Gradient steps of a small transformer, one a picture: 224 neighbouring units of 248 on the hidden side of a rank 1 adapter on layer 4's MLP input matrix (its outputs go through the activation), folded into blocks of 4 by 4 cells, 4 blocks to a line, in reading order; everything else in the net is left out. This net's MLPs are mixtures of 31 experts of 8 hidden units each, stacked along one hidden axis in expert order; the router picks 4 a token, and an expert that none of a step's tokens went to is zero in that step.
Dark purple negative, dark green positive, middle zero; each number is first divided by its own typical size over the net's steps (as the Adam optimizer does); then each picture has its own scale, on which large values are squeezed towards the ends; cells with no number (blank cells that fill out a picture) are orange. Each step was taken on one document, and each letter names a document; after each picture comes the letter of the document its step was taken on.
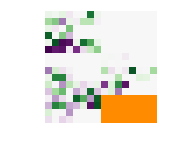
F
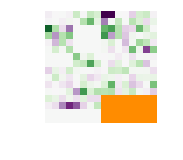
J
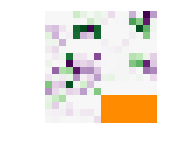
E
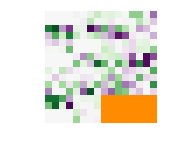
J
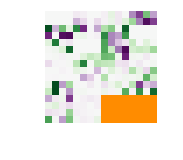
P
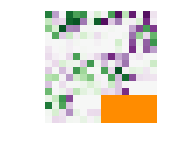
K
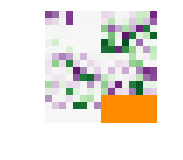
P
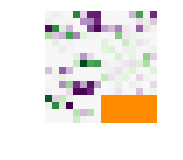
J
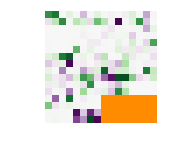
K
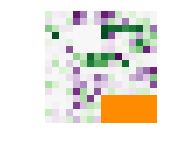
P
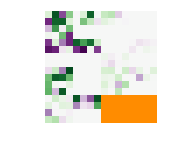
F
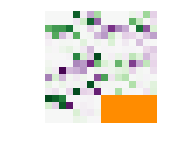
J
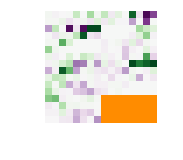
E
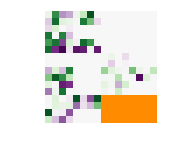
F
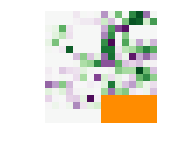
P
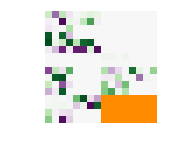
F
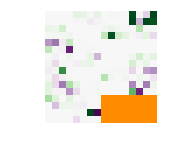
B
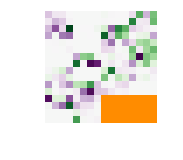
J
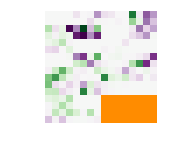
E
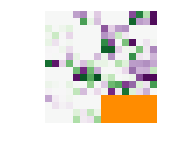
P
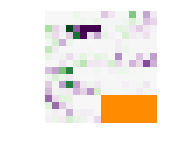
E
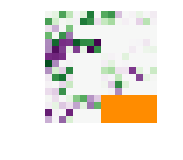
F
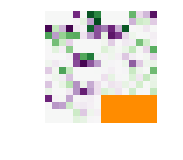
J
